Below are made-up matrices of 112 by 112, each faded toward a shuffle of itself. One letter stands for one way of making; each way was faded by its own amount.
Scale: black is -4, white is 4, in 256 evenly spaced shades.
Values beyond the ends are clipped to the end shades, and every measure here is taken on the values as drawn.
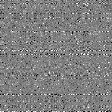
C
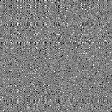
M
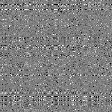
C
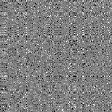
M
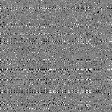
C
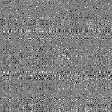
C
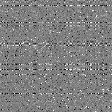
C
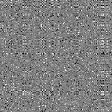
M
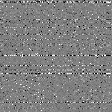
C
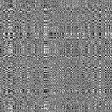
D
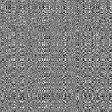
D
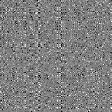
M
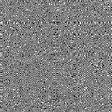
M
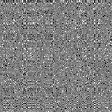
M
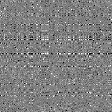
C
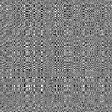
D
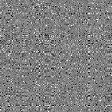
M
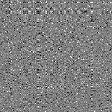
M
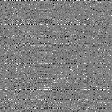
C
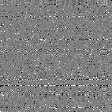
C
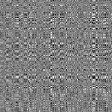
D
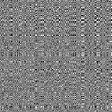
D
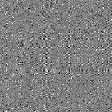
M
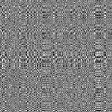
D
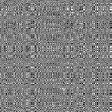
D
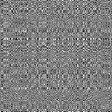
D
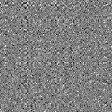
M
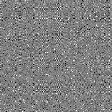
M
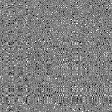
M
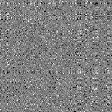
M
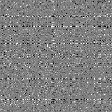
C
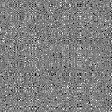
M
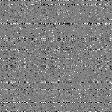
C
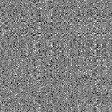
M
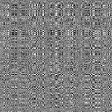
D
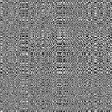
D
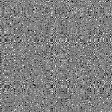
M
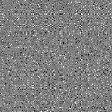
M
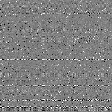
C
